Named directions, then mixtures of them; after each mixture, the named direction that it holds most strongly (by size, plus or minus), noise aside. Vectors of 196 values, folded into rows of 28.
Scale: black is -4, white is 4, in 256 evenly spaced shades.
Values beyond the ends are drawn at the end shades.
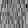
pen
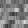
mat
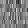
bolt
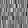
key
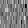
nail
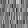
bolt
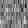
nail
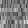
pen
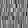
key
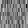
pen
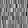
key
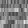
mat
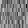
pen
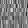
key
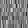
key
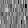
nail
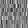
key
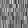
key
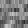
mat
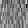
pen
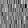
nail
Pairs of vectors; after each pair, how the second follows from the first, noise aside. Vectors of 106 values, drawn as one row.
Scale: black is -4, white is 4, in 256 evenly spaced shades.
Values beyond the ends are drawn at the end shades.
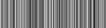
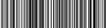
scaled up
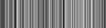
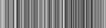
negated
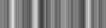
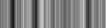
negated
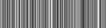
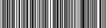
scaled up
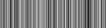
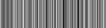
shuffled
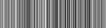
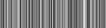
shuffled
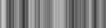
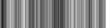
negated
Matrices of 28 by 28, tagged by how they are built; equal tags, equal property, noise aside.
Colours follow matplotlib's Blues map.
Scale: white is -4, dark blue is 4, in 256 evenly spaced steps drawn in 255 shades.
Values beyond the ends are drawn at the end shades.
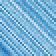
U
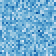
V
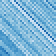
U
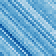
U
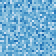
V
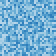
V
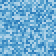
V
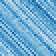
U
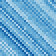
U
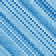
U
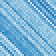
U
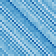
U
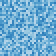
V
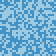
V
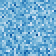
V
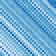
U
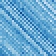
U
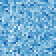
V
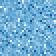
V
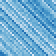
U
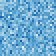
V
